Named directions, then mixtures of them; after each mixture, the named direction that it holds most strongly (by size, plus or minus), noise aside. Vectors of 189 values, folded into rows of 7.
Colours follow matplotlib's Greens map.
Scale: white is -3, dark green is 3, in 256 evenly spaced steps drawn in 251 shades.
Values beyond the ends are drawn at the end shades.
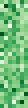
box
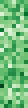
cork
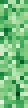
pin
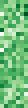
cork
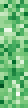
pin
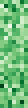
box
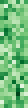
pin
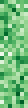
pin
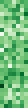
cork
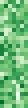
pin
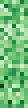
cork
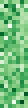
box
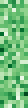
pin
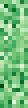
box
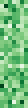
box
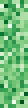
box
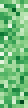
box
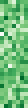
cork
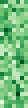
pin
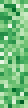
box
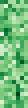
pin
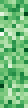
cork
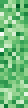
box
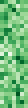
pin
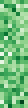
box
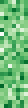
cork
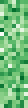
cork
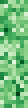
pin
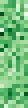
cork
